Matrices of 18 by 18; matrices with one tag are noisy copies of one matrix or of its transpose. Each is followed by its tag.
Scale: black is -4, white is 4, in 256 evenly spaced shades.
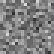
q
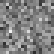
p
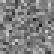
q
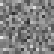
q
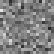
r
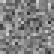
q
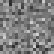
r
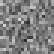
q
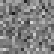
q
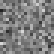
r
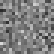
r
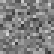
q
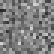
r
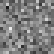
p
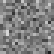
q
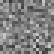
r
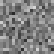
q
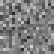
q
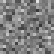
q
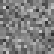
p
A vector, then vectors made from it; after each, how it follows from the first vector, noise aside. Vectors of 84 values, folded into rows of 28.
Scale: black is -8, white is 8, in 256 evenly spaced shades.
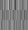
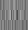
wrapped around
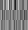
scaled up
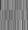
wrapped around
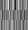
scaled up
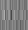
wrapped around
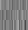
wrapped around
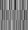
scaled up
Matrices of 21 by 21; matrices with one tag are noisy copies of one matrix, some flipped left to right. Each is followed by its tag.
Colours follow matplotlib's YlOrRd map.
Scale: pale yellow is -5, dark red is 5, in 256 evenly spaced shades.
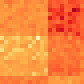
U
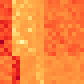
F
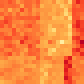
F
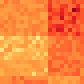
U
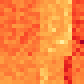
F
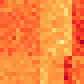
F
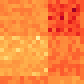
U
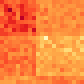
U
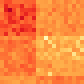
U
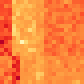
F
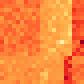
F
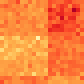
U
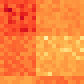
U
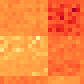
U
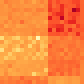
U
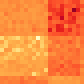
U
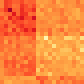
U
